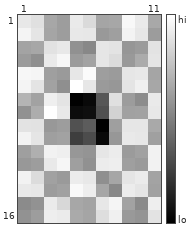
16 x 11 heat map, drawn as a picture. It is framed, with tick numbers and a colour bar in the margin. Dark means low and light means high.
No overall slope runs across the table. The ninth with the lowest average is the centre. On average the colour sits 70% of the way up the scale. In the centre lies a patch that is lower than the rest.
